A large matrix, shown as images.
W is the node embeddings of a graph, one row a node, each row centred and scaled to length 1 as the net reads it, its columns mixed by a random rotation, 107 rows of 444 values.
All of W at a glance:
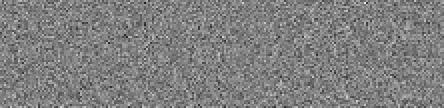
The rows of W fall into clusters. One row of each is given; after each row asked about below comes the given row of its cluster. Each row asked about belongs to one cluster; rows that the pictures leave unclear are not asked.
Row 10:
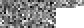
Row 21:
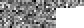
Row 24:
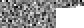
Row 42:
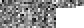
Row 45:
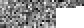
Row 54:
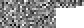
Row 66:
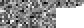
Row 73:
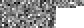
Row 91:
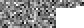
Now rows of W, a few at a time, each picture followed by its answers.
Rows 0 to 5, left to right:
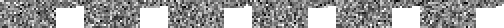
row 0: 91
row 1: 66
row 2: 24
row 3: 24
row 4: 45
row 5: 66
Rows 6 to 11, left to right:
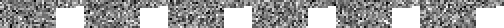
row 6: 21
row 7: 10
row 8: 42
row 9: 45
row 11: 91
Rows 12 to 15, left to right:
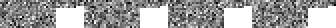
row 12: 54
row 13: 66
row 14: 42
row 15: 45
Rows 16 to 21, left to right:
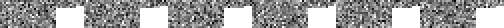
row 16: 91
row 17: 24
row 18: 45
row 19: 54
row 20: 45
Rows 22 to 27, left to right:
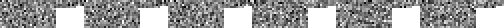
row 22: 24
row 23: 24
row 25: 42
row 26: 21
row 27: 42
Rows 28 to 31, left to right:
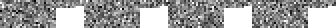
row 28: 21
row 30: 54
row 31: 91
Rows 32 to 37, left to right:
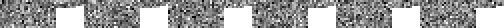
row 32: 42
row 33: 54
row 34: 21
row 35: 10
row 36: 42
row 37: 42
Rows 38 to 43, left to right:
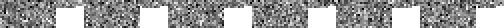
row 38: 10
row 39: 73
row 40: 91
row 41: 24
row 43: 73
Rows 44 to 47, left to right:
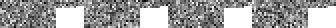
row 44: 66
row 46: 54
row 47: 45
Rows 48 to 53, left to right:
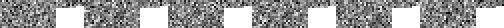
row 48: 24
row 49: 66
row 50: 54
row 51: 66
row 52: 54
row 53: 45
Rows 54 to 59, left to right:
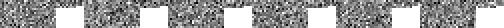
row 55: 45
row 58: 54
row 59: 73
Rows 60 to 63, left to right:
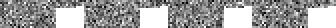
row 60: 54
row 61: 24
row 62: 73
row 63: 66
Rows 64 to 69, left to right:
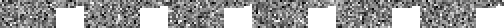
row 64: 42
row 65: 91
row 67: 10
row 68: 45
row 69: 24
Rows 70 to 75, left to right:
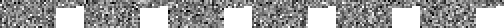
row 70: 73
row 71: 42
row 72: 21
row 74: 91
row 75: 24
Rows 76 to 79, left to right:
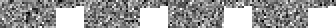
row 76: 45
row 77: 45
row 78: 73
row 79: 24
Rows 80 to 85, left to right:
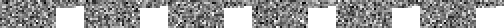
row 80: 66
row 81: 42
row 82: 66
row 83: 10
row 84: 24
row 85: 66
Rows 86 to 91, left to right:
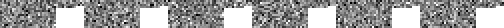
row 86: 73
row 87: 24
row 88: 21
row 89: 66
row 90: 73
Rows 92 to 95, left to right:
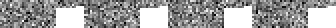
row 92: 45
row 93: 10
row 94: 42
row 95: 10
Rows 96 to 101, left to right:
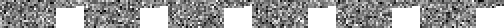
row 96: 10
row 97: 21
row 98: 54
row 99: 10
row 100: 66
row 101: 45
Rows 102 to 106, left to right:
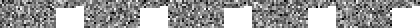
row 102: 42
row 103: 45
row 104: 24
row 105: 21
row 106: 91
